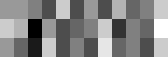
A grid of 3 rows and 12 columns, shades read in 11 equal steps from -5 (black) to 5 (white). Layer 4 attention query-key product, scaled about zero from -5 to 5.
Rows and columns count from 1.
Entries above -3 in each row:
12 10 11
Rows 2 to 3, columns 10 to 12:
0 -1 5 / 0 -2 3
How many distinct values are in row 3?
7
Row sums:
4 2 -1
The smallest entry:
-5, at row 2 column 3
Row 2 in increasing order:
-5 -3 -2 -1 -1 0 0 1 2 3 3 5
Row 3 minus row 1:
0 -2 -4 5 -5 2 -3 6 -3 1 -2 0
